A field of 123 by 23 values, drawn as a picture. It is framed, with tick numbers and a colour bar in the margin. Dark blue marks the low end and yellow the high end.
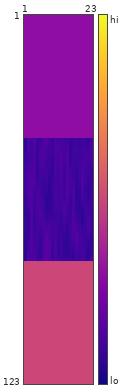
The table splits into 3 rows of 1 panel. Panel 1,1: low, flat. Panel 2,1: very low, streaked downward, faint in contrast. Panel 3,1: middling, flat.
